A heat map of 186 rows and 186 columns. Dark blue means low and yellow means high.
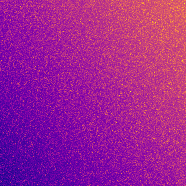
Slope: up to the top right. Mirror symmetry: none. Odd rows or columns: none. Grain: fine. Ninth with the lowest average: bottom left.
